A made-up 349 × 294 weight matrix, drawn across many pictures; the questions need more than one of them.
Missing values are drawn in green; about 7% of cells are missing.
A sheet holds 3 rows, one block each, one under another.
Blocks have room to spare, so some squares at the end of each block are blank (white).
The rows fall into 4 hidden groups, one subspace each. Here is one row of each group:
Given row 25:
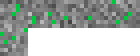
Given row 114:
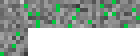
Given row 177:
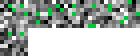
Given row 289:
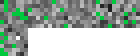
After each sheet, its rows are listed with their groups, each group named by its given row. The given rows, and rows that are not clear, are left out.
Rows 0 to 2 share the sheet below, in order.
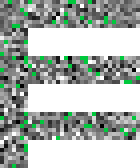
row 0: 114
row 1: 114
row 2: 25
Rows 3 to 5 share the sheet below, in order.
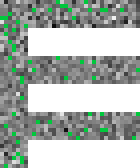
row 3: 25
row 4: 289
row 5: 289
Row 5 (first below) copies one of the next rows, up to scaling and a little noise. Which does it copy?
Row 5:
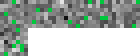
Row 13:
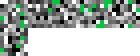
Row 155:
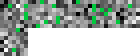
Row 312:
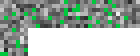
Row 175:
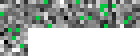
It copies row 175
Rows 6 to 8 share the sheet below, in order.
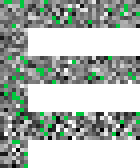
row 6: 114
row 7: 114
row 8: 289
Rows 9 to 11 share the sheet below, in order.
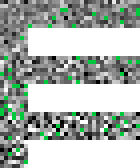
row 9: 289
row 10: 177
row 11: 114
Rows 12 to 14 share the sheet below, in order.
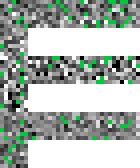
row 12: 177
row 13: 289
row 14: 25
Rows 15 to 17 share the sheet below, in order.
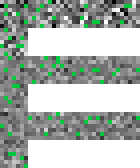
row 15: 177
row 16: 114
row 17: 289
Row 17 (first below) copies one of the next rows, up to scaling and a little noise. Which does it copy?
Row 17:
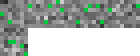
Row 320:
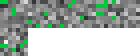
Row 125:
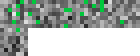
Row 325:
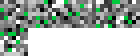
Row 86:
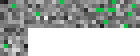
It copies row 86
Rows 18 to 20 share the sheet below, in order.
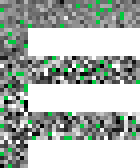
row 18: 289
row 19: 289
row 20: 25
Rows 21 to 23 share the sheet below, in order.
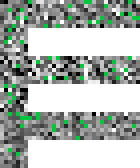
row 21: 289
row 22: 177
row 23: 25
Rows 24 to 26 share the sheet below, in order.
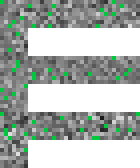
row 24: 114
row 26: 25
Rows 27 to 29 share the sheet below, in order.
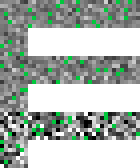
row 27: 289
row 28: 177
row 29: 177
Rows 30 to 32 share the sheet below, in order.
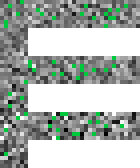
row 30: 289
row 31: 177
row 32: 177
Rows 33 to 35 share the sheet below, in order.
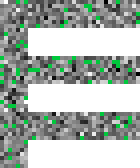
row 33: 289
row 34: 289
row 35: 177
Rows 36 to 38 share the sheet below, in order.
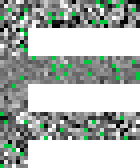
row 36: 25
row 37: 289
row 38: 289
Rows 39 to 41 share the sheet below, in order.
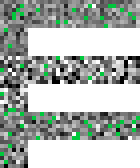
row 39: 25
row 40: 25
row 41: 114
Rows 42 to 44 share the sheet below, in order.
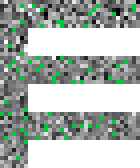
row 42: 289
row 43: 177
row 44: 177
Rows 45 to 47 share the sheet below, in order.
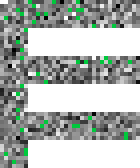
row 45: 289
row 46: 114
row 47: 114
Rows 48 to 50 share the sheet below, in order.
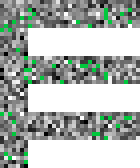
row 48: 114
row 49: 25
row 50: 114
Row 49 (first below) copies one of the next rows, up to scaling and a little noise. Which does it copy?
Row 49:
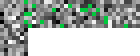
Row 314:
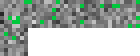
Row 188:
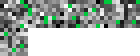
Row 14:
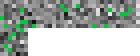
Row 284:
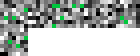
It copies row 314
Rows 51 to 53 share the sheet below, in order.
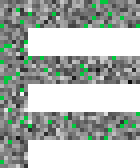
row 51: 114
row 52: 114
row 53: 114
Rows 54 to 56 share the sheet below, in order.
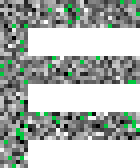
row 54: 177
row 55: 289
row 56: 114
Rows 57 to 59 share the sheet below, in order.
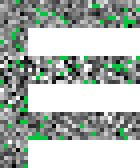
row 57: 114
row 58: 177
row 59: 289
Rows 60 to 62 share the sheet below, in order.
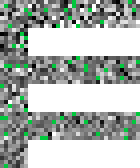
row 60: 25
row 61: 177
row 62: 25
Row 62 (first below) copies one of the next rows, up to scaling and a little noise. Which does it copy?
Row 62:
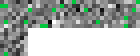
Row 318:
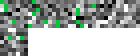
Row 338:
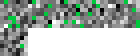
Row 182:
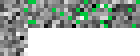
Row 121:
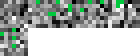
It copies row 338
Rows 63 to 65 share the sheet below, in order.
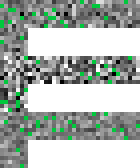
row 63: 114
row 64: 25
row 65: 177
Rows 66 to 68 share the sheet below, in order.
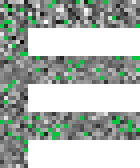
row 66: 177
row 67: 289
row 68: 114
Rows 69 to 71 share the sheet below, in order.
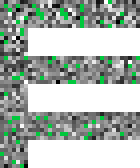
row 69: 289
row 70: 25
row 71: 114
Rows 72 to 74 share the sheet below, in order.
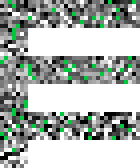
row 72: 177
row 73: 289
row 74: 177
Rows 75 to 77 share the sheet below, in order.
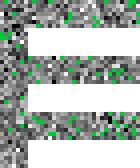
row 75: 25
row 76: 177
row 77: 289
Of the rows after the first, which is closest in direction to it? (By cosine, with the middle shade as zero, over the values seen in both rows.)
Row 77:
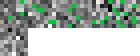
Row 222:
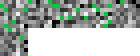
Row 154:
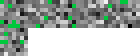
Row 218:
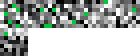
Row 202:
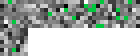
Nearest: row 154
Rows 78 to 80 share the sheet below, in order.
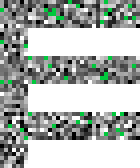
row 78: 114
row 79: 114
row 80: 114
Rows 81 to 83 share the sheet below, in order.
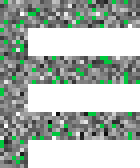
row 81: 114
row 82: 25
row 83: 177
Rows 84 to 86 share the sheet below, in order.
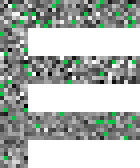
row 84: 177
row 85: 25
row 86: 289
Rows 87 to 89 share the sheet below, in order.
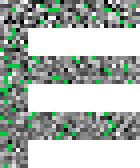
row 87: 289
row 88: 25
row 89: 289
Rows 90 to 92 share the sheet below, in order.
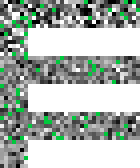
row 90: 177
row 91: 289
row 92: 25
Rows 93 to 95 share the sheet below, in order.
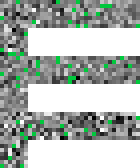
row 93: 177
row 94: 25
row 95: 25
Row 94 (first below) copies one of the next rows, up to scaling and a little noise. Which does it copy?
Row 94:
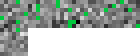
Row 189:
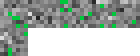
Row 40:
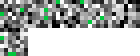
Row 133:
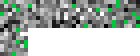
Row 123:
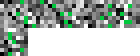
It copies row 133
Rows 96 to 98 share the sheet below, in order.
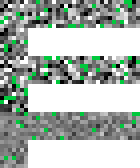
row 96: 177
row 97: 177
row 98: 114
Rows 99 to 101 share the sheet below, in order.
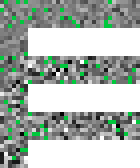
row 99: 177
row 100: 114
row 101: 289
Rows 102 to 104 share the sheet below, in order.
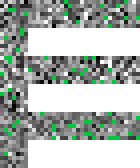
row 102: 177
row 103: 289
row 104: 25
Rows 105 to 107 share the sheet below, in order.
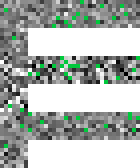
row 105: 114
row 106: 177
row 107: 289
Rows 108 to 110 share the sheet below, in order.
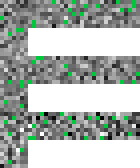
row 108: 177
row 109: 177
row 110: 25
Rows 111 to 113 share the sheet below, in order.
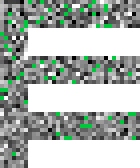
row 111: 114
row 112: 289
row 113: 25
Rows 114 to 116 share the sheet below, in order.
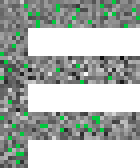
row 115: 25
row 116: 177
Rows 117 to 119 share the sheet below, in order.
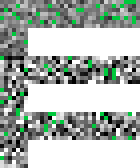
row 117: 177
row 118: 114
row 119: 289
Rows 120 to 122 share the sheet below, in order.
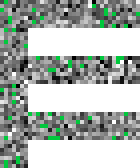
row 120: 114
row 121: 25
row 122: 25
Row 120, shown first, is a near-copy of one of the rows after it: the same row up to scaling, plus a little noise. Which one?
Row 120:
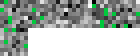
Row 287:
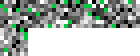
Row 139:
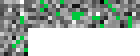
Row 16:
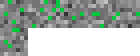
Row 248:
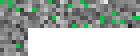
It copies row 287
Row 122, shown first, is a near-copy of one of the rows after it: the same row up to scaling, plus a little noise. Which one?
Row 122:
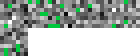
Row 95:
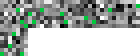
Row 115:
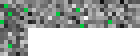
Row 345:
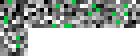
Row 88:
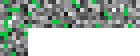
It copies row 88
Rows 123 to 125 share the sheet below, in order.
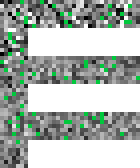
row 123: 25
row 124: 25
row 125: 289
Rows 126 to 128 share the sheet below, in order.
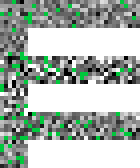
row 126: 114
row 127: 114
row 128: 25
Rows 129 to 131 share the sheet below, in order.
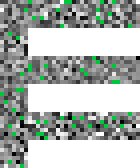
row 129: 289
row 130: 114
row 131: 114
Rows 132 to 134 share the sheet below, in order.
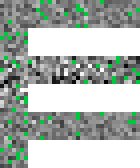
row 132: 177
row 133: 25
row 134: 177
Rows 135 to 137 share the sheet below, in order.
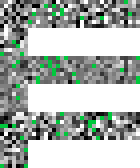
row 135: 177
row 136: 25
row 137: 114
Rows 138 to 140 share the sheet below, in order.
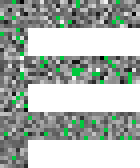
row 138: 114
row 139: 114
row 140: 25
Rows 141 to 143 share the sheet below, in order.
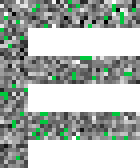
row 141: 177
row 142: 114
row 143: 25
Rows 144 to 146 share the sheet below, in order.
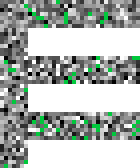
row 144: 177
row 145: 25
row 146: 114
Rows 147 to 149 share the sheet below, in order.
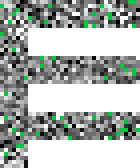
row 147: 289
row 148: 114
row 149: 289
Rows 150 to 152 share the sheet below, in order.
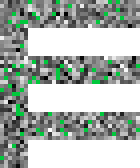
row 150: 114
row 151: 177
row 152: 25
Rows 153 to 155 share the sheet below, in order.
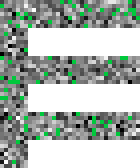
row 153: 177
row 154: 114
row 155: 289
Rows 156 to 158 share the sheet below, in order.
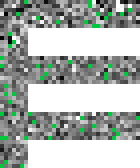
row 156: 25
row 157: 114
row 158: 114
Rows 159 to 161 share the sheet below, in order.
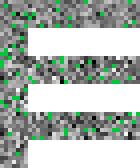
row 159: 177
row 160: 25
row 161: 25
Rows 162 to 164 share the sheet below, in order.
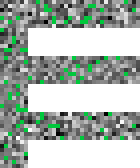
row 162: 177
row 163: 114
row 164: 114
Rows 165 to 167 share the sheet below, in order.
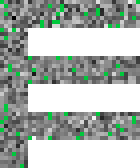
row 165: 25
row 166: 25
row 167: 25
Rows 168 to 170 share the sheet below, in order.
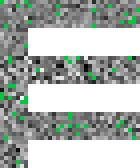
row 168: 114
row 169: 177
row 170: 289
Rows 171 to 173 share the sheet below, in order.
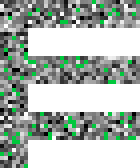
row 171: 25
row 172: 177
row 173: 177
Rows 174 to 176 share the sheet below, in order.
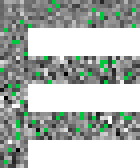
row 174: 114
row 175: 289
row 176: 289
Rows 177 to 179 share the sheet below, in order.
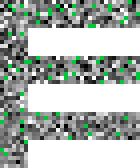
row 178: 177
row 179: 114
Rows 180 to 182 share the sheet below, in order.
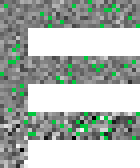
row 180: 289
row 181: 114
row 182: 25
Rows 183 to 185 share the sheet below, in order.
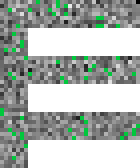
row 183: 114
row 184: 25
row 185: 114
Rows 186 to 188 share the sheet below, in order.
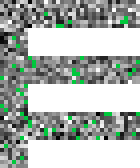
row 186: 25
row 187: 114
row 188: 25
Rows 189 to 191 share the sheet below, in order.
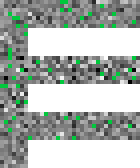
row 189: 25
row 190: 114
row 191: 114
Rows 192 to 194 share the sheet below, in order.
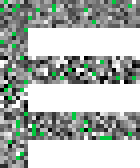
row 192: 177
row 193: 289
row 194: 25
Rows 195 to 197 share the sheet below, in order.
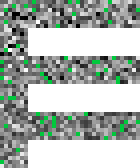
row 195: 177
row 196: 114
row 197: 177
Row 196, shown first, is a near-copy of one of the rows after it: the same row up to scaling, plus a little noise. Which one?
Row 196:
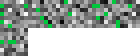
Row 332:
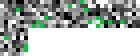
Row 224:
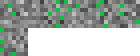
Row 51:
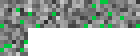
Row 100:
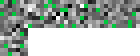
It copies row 224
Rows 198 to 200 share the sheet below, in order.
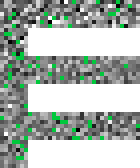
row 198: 25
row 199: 177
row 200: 289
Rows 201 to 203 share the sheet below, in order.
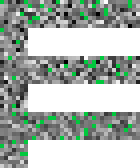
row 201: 114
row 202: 289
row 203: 177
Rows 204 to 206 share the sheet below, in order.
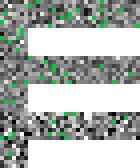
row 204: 177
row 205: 25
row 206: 289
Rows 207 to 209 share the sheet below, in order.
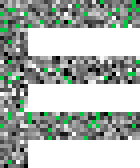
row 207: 114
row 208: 114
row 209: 114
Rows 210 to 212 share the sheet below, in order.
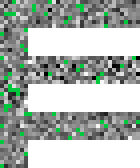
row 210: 177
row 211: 289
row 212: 114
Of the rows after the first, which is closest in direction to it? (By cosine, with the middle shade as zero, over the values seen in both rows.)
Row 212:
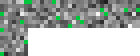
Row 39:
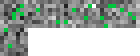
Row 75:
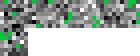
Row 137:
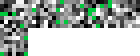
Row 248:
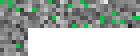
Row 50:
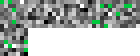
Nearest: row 137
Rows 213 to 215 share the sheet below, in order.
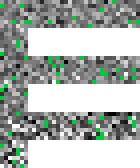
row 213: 114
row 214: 25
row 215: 177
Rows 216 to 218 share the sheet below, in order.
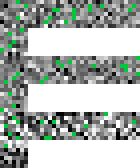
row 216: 114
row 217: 114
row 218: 289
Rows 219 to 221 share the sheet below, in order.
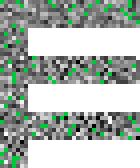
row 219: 177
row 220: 114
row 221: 289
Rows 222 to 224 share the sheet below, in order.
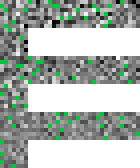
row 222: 25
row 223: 25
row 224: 114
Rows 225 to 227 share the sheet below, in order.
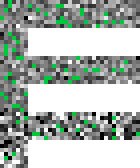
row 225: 114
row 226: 114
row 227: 289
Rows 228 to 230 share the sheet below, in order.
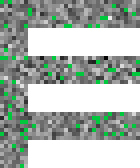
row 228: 177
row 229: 114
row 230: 177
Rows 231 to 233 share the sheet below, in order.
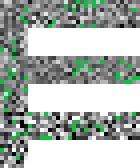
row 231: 25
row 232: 289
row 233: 114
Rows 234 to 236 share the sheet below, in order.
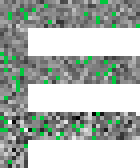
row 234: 114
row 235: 177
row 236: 114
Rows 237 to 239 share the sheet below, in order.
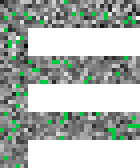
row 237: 289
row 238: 177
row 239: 114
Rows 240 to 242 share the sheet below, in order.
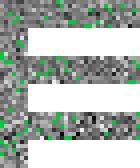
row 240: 114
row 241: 25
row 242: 25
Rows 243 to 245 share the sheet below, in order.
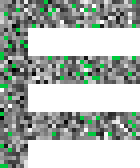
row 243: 25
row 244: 177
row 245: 177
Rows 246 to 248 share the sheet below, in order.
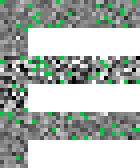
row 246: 289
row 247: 114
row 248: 114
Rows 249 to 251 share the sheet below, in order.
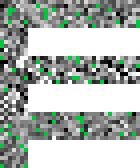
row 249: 289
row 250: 289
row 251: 177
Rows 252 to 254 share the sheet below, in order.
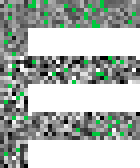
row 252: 177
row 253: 114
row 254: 114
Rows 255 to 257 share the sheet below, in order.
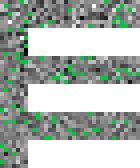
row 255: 25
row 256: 114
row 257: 289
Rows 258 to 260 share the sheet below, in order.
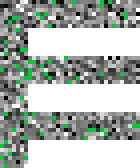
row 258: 289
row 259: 289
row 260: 114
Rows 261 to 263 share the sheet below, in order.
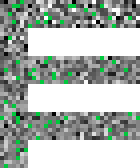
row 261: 289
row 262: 289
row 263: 177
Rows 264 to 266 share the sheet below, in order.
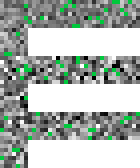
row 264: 25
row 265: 177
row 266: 114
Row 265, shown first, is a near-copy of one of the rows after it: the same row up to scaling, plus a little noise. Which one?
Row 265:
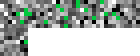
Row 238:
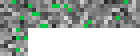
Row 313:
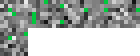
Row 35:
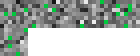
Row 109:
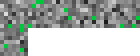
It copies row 109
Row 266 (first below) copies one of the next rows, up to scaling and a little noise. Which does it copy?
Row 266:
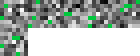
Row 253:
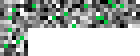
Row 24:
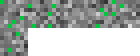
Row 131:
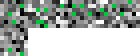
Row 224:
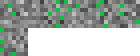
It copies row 253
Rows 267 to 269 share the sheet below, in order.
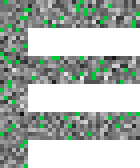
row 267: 289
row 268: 177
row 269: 114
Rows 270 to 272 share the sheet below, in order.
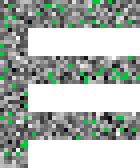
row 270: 289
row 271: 177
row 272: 289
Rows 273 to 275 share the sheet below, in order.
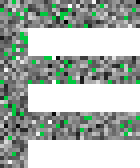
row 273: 114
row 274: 177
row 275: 177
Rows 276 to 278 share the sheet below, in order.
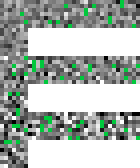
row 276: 25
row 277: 289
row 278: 25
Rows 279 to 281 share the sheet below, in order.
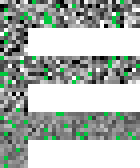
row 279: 289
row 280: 114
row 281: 25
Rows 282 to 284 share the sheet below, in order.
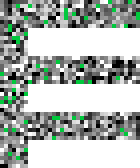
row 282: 114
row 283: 25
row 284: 25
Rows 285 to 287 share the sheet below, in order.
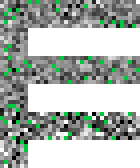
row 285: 114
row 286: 177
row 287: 114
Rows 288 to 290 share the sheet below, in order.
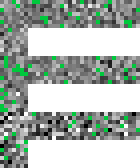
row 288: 289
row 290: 177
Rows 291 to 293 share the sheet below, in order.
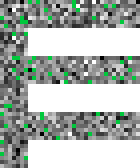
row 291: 114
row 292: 25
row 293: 25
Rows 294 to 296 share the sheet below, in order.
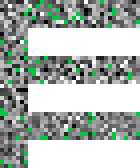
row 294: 177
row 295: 25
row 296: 114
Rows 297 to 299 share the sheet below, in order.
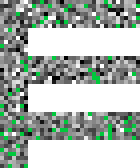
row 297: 289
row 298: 25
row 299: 289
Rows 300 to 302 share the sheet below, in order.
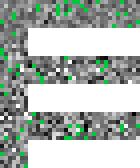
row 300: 114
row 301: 114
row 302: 177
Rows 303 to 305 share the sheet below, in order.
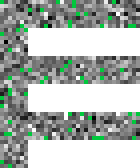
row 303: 289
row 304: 25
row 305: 25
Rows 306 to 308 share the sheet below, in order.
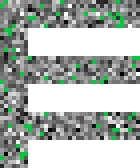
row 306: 114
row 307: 289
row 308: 289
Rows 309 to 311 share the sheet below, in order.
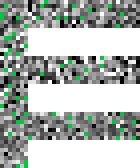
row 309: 25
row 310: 25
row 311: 289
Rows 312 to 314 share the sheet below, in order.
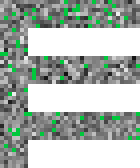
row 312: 289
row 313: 177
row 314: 25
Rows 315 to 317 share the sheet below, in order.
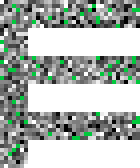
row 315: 25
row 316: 25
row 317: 114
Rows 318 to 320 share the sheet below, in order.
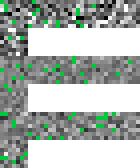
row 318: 25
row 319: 114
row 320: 289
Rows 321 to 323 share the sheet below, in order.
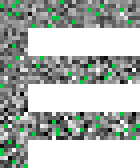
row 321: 177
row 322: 114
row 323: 177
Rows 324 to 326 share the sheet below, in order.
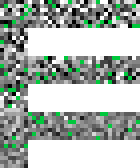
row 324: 114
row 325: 289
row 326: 25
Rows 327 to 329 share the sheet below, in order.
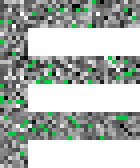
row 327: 114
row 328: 289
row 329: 177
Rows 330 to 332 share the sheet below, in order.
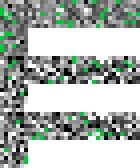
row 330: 177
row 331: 114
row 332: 114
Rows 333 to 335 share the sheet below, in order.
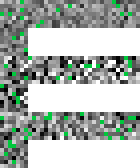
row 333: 25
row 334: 25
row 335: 25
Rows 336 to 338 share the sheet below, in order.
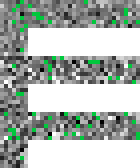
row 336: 114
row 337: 25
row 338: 25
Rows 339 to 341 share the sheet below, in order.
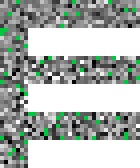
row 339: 114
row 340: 25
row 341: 25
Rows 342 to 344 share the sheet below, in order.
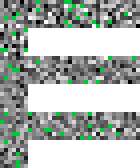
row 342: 114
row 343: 114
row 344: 289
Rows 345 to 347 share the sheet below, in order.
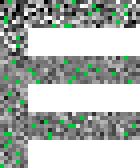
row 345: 25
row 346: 289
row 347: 289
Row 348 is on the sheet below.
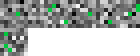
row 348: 114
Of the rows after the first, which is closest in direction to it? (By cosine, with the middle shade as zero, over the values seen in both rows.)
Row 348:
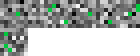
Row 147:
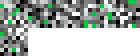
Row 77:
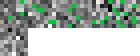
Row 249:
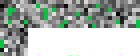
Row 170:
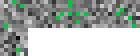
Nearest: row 170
